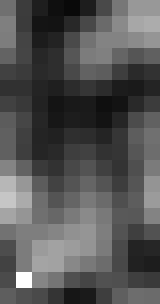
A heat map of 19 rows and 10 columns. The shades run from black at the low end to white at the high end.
Roughest part: bottom left. Lone odd cells: 1, higher than its neighbours. Calmest part: centre. Ninth with the highest average: bottom left.
